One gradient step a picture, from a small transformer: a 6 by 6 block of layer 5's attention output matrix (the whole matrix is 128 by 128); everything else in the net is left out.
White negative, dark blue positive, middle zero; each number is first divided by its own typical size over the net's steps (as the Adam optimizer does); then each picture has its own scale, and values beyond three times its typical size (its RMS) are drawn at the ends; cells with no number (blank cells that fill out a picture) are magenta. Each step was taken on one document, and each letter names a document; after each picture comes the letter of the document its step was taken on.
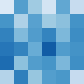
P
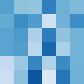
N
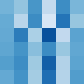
N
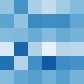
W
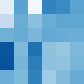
P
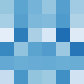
P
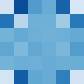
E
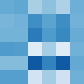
W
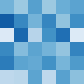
P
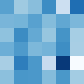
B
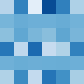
P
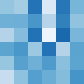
N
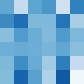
B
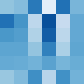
N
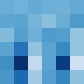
B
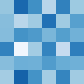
E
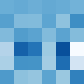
B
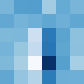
E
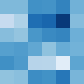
W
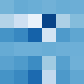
E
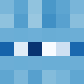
P
